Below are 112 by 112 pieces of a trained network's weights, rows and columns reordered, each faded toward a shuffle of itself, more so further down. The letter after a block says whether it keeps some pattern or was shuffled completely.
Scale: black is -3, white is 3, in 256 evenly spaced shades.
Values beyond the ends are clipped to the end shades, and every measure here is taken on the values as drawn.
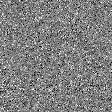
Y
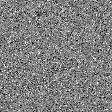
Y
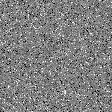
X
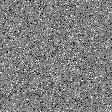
X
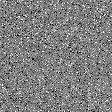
X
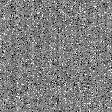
Y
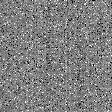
Y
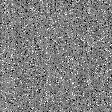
Y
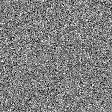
X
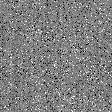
Y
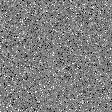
X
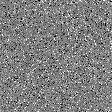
X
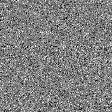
Y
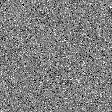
Y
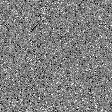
Y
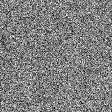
Y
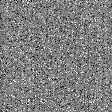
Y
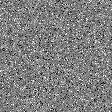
X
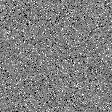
X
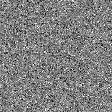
Y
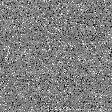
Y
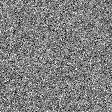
X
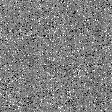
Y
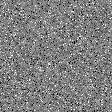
X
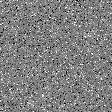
X
